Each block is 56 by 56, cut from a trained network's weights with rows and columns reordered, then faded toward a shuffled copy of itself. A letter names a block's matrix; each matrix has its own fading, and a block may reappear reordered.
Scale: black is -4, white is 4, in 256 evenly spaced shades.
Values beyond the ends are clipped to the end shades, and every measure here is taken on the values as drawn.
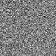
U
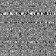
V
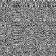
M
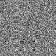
U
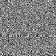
M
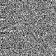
U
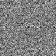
U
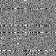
V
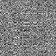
M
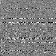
V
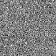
U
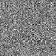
U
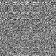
M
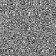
M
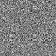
U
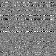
V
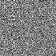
U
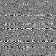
V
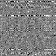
V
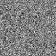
U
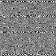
V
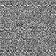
M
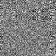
M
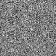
U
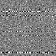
V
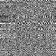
M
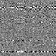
V
